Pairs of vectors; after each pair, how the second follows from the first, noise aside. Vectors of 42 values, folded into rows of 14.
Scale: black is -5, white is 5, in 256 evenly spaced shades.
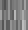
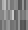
reversed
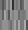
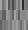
wrapped around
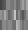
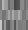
wrapped around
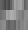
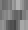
wrapped around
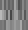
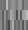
reversed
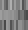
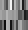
scaled up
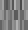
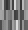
scaled up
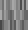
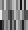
scaled up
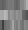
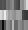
scaled up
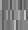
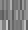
wrapped around
